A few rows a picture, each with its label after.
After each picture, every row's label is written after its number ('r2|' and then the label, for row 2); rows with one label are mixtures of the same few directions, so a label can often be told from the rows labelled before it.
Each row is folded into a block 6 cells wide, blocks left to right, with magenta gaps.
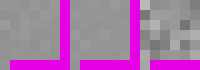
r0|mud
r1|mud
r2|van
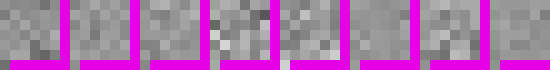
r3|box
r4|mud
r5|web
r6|mud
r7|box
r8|mud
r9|box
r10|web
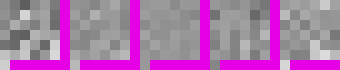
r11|box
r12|box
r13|mud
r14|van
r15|box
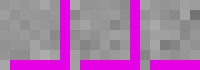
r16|box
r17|van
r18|web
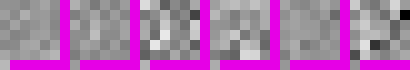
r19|box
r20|mud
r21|mud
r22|box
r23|web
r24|web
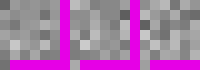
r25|van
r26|mud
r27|mud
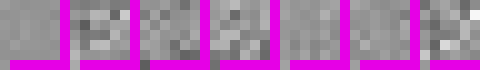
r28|mud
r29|web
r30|box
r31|box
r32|van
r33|mud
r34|web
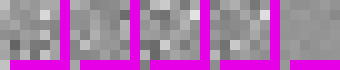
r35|van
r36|mud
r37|web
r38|web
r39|web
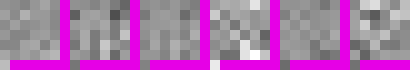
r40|box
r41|van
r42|van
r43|box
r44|box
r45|web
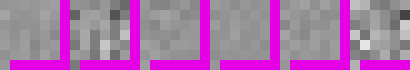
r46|van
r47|van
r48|web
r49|mud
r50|mud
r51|mud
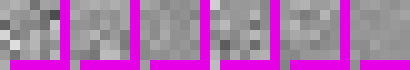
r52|mud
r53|box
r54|mud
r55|van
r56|web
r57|web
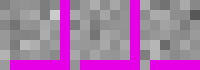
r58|web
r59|mud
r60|web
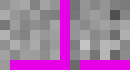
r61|mud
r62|van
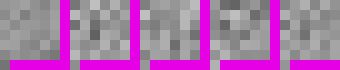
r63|box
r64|mud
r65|van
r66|web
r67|mud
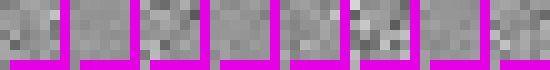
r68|mud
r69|van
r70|web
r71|web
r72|web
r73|van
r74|van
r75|mud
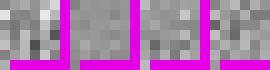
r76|van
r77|van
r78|van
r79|mud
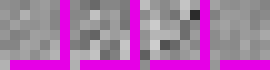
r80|box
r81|box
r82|web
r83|van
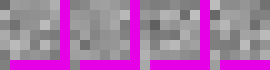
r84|van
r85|mud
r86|web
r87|van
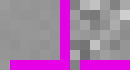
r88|van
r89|web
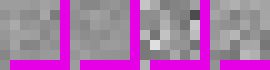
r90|web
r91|web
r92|mud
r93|box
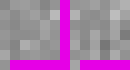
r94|web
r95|van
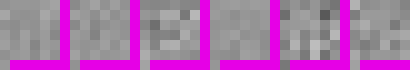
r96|van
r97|mud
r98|web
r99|box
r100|van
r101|van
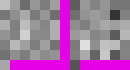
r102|mud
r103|van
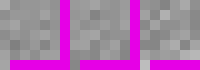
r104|van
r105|box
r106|box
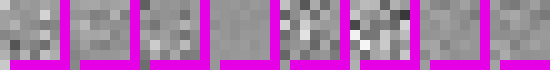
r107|van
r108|web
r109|van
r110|mud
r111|mud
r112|mud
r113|web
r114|web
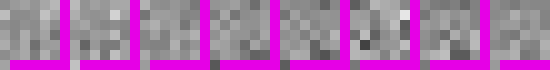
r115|van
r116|van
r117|van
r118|box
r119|box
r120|mud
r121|box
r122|box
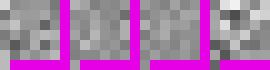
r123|van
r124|mud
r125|mud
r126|web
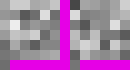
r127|web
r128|van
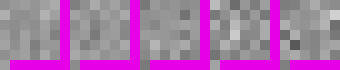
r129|van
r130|mud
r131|van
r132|mud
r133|mud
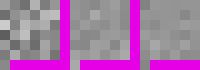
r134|mud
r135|box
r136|van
